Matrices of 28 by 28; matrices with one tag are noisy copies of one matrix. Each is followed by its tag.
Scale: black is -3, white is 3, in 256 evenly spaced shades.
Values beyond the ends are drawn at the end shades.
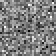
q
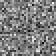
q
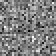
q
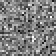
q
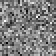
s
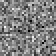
q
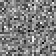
q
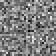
q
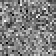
s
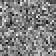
s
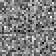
q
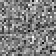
q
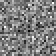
q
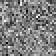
s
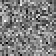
s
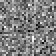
q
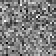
s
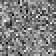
s
